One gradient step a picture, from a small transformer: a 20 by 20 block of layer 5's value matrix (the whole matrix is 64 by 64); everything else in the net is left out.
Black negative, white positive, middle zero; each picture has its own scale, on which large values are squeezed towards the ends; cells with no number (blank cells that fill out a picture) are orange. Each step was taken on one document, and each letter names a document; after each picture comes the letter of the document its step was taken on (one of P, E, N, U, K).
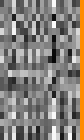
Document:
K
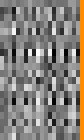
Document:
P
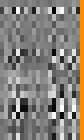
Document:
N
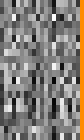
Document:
N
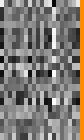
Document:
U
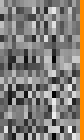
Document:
K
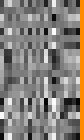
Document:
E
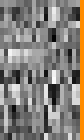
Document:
U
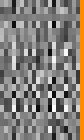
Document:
P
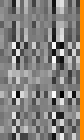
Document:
N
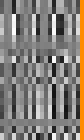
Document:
P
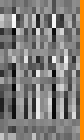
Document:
P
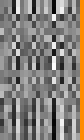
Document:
N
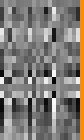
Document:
E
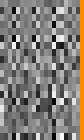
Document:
N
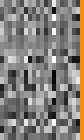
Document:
K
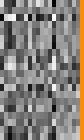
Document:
K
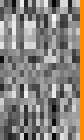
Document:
K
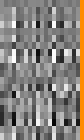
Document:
P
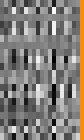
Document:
K
